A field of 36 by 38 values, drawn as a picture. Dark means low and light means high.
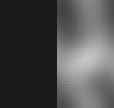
It is made of 1 by 2 panels. Panel 1,1: very low, flat. Panel 1,2: middling, smooth, strong in contrast.
